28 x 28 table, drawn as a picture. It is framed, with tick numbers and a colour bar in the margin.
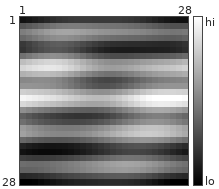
Stripes: horizontal, repeating 5 times. Ninth with the lowest average: bottom left. Ninth with the highest average: middle right. Lone odd cells: none.
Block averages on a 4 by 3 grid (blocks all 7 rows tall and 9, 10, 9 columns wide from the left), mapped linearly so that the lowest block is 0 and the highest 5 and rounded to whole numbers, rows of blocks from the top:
211 | 535 | 234 | 011
